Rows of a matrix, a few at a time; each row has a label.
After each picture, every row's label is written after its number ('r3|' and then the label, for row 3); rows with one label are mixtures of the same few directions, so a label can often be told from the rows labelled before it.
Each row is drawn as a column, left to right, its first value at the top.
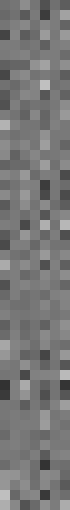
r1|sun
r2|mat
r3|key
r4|mat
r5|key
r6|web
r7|key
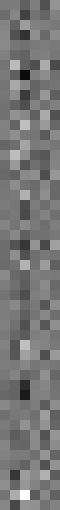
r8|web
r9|mat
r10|sun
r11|mat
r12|mat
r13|mat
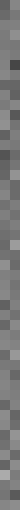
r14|mat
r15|mat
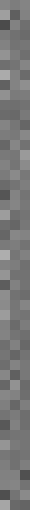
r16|sun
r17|key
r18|mat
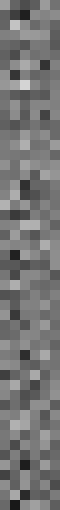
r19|web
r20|sun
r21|key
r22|key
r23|mat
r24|web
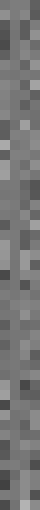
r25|web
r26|mat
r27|sun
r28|key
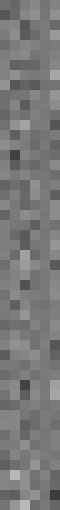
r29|key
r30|mat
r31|sun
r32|key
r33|mat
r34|sun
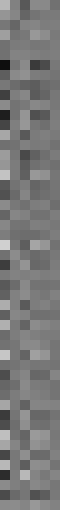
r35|mat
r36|sun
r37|mat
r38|mat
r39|mat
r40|web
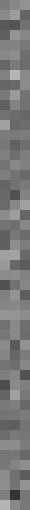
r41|sun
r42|sun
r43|web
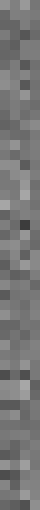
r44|web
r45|web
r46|key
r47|sun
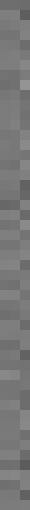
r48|web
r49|web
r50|key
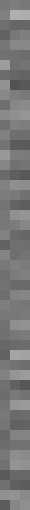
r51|mat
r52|key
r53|key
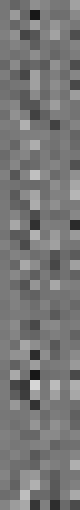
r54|mat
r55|key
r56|sun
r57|key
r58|mat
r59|sun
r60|sun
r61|key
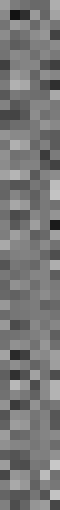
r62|mat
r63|key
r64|key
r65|key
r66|mat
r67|key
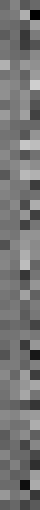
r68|mat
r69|web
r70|web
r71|key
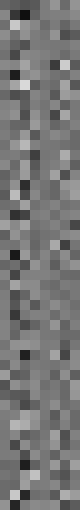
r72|key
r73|sun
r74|key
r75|mat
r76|sun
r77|mat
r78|mat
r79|key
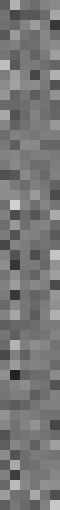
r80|mat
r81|web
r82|key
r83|sun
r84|web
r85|sun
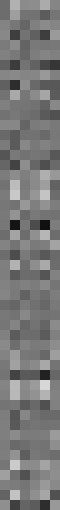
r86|mat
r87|key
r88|web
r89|key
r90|key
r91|mat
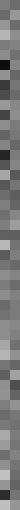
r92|mat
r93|key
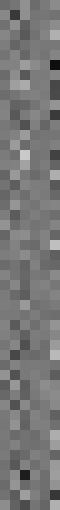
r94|key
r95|key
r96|mat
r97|mat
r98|sun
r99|mat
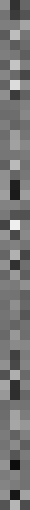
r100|key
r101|key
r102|sun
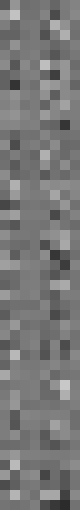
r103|web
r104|key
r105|mat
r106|mat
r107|mat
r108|sun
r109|sun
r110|key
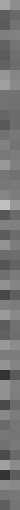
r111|web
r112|web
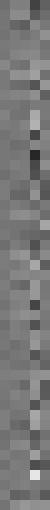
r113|mat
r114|sun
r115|sun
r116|mat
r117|key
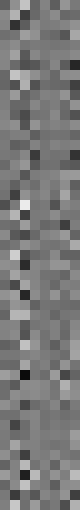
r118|web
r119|sun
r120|web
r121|mat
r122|key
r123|web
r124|key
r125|mat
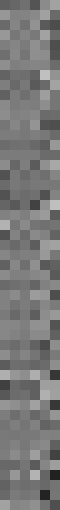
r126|key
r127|web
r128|key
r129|web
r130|sun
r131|web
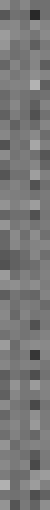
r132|web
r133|sun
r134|web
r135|key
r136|mat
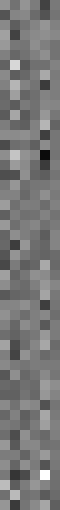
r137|web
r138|mat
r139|mat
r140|web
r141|mat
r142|sun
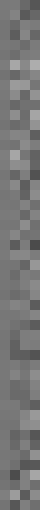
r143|mat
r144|mat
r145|key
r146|mat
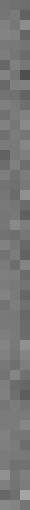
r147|mat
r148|key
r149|sun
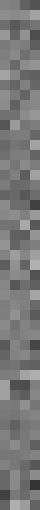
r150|sun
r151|sun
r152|key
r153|web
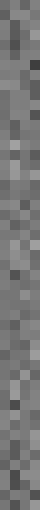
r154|key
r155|web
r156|web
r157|mat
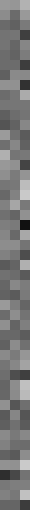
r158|mat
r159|web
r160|key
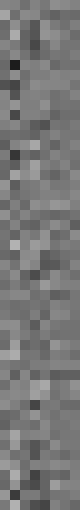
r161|key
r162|mat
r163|web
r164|web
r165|sun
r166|web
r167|web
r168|key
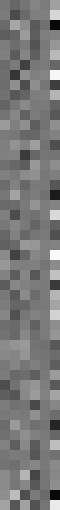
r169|sun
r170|sun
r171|mat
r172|web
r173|sun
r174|sun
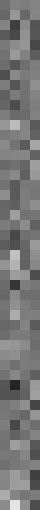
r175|sun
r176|sun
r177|web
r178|web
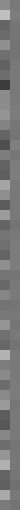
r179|key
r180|web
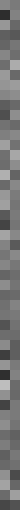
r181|key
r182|mat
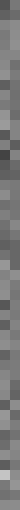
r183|mat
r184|web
